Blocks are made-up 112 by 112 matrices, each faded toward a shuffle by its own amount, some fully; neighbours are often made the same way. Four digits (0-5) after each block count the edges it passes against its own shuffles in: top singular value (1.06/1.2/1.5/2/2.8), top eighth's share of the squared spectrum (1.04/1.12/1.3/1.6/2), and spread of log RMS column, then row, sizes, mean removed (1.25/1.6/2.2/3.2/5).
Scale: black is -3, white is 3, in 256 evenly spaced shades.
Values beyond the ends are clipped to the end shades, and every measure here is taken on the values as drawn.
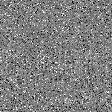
3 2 0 1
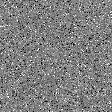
2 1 0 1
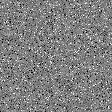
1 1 0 0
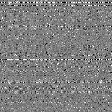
4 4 1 3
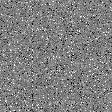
1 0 1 0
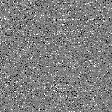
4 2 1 2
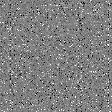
4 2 1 1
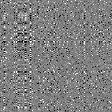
5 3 3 2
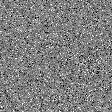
1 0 0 0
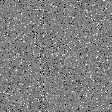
3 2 1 0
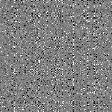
4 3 3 2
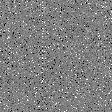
3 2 1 0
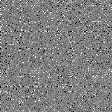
4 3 2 2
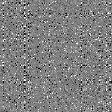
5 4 3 2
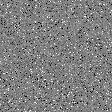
0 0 0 0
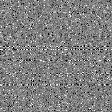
4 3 1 3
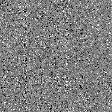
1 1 2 1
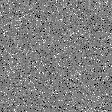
3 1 0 1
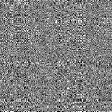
5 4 3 3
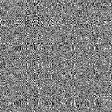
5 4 3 3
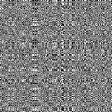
5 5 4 4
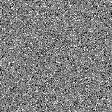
3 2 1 0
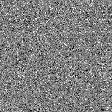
3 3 1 1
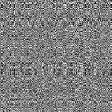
5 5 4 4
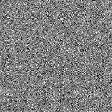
4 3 2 2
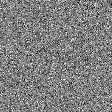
2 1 0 0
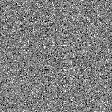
3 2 1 1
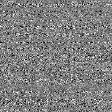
1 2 0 4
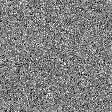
0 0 0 1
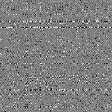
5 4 2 3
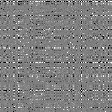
5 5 3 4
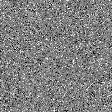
3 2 0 0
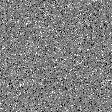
2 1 0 0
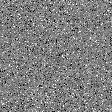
1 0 0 0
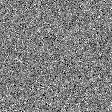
0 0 0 0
